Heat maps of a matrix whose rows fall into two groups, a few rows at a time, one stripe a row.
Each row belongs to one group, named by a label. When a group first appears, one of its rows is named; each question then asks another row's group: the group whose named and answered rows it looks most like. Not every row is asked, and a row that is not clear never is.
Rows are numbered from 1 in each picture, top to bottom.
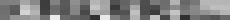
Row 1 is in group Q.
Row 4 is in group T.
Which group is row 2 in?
Q
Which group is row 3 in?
Q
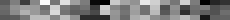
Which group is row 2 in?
T
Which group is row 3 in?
T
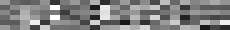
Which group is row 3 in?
Q
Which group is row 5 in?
Q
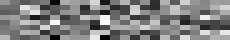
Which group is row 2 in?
Q
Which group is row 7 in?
Q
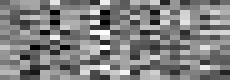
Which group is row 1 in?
T
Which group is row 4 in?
Q
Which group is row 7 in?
Q
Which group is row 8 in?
T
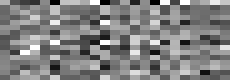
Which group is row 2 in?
T
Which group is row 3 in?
T
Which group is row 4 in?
Q
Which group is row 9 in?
T
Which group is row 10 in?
Q
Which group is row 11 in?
Q
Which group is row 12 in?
T
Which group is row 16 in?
T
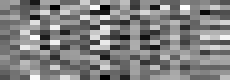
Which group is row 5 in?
Q
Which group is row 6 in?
T
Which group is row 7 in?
Q
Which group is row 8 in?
Q
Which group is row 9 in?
T
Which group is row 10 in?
Q
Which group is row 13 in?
Q
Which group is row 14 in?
T
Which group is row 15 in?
Q
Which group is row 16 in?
Q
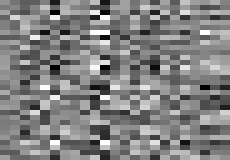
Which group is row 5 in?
Q
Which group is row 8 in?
Q
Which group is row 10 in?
Q
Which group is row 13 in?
Q
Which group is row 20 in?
T
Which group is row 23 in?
Q
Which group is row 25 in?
Q
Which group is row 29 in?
T
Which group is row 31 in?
Q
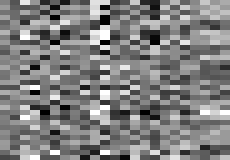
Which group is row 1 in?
Q
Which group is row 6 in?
T
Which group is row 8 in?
Q
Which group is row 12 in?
Q
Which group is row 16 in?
T
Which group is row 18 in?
Q
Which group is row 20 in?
T
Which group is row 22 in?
Q
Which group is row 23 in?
Q
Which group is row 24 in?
Q
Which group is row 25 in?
T
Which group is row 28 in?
Q
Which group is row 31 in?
T
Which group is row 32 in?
Q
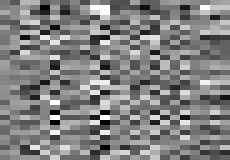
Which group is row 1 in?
Q
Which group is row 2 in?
Q
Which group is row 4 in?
T
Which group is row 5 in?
Q
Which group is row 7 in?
Q
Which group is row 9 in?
T
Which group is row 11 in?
Q
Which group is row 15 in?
T
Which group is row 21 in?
T
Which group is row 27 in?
T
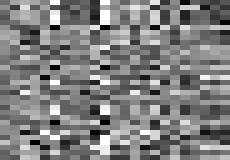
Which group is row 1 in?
T
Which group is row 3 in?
T
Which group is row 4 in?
T
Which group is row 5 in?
T
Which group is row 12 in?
Q
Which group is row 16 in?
Q
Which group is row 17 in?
T
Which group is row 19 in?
Q
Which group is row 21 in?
Q
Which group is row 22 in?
T
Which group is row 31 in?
T
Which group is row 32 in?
Q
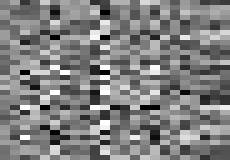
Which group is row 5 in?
T
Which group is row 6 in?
T
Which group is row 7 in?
Q
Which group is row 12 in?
T
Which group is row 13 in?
Q
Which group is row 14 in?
T
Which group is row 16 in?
Q
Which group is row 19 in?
T
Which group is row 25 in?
T
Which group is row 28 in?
Q
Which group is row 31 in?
T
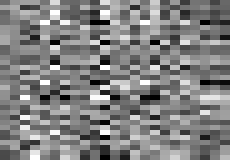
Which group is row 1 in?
T
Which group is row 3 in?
T
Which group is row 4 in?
T
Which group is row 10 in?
T
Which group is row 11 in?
T
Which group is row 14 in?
T
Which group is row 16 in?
Q
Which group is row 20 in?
Q
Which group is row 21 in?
Q
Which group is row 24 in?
Q
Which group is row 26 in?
Q
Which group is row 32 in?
Q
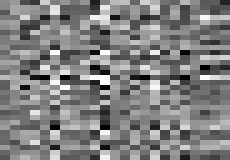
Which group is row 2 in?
T
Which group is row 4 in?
Q
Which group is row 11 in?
T
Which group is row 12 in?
Q
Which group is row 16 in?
Q
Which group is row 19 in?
T
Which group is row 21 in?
T
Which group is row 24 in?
Q
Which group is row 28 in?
T
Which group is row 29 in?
Q
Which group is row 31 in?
T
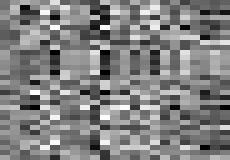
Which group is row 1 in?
T
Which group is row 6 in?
T
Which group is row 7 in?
Q
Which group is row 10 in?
T
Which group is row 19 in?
Q
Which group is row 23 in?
T
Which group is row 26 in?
Q
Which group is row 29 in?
T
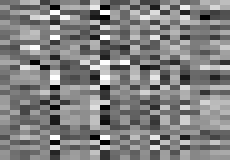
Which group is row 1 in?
Q
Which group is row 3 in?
T
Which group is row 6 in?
T
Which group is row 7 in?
Q
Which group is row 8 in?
T
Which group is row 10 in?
Q
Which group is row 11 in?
Q
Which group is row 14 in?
Q
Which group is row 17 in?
T
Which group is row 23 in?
Q
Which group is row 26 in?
Q
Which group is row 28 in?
T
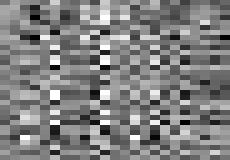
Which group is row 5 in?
Q
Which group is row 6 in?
Q
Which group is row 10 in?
T
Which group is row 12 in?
T
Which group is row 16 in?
T
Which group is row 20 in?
T
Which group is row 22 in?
Q
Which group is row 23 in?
T
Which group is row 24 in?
Q
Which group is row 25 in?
T
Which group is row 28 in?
Q
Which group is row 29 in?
Q
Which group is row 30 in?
T
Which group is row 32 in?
T
